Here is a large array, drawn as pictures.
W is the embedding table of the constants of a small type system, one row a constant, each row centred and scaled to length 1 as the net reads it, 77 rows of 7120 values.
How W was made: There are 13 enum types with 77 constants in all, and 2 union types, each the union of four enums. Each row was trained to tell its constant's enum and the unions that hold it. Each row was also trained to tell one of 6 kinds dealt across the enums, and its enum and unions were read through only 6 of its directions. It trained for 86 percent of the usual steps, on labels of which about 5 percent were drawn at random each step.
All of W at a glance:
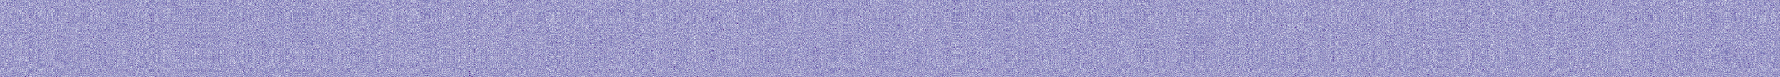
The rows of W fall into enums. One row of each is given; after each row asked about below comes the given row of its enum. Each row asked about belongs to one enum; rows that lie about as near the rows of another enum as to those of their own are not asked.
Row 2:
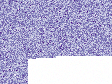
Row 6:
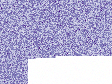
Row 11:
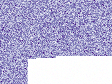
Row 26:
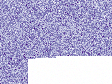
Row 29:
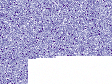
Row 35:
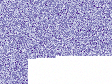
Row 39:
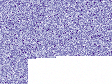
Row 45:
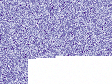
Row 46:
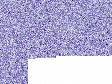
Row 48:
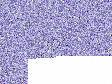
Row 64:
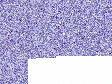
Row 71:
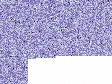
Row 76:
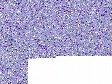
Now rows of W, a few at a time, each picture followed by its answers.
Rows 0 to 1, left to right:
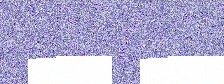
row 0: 26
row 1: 71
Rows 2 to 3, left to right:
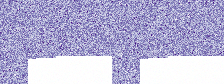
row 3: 39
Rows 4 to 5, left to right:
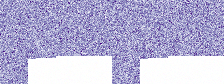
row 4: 2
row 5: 64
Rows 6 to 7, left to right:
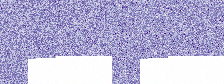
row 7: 64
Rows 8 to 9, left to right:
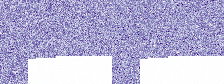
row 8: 71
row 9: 46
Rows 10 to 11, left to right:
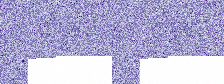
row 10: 11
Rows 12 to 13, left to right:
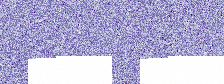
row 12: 35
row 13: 35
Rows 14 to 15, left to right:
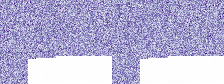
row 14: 71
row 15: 71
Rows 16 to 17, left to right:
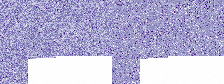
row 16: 26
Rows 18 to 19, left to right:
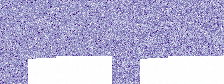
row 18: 26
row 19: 46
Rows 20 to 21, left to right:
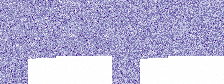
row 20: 35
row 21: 26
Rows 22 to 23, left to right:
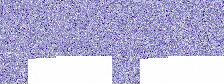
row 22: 48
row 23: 39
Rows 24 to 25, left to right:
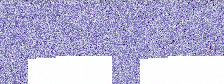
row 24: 35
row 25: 2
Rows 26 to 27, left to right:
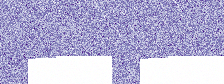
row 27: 39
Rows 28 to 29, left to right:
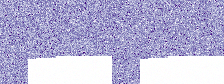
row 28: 35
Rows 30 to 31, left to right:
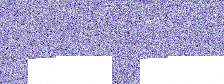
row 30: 29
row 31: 71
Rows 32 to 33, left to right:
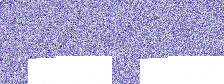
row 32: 39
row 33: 48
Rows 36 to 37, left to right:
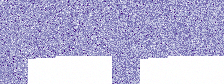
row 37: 71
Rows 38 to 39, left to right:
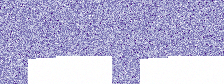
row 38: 11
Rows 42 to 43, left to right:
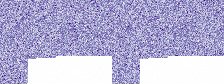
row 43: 48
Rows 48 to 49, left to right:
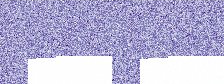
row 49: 64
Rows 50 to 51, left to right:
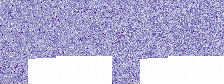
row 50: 46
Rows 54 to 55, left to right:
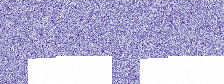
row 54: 2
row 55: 46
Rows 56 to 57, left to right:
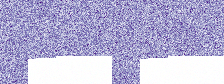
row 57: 45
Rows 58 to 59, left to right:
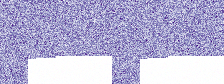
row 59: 11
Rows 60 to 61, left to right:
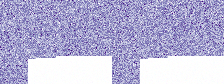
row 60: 45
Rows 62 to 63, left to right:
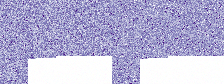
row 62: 64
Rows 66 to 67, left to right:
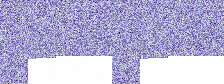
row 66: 39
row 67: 64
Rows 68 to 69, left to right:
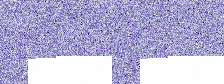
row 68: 46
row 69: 35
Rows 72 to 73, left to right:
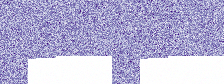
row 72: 11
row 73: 26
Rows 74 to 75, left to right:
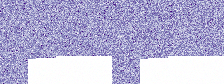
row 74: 48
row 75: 26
